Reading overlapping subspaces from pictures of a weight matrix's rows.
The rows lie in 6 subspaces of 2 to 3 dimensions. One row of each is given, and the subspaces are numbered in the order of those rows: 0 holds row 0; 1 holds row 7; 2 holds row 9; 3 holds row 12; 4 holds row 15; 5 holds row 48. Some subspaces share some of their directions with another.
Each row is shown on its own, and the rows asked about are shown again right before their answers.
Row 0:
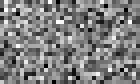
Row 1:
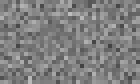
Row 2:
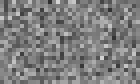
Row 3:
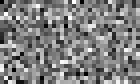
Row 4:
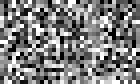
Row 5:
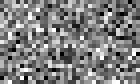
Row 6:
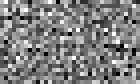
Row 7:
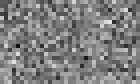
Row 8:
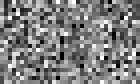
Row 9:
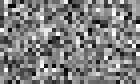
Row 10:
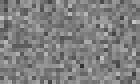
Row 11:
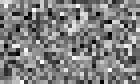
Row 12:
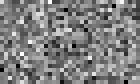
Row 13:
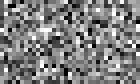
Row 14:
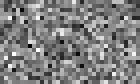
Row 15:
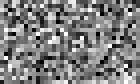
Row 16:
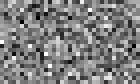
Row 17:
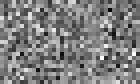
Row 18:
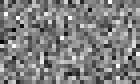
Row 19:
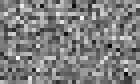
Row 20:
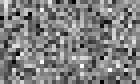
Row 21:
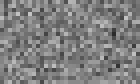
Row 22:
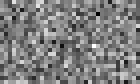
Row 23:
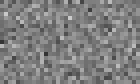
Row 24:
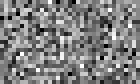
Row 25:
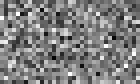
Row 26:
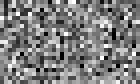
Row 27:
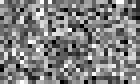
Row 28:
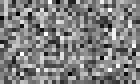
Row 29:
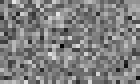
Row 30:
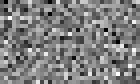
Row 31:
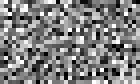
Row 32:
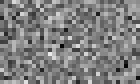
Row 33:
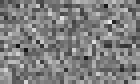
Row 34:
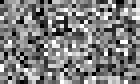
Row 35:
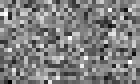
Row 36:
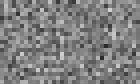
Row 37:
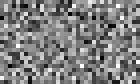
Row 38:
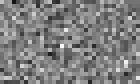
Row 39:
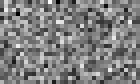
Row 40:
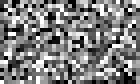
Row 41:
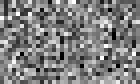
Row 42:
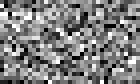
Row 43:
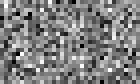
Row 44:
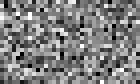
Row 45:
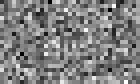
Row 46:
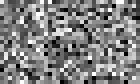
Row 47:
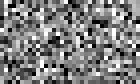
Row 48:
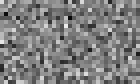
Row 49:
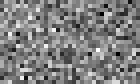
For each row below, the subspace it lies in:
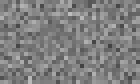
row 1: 4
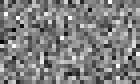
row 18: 5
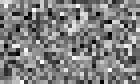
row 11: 1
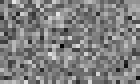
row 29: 3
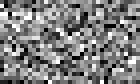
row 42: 1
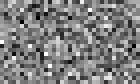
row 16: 5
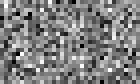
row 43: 1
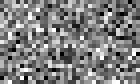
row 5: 0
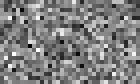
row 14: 5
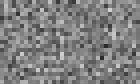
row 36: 1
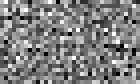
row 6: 4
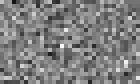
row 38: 3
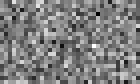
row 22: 3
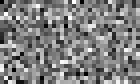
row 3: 5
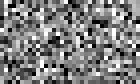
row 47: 2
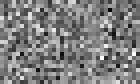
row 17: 0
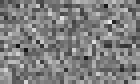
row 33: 1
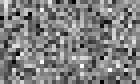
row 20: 1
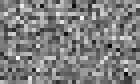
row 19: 4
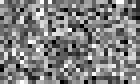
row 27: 3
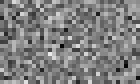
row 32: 3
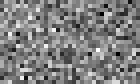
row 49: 0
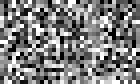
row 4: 0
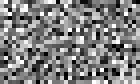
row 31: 4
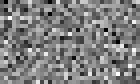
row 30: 4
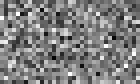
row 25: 3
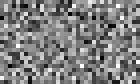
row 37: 4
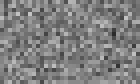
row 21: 2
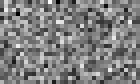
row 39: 0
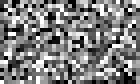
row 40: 4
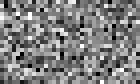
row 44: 1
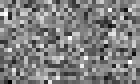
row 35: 1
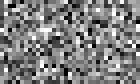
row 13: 2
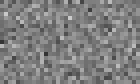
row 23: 5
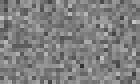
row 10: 4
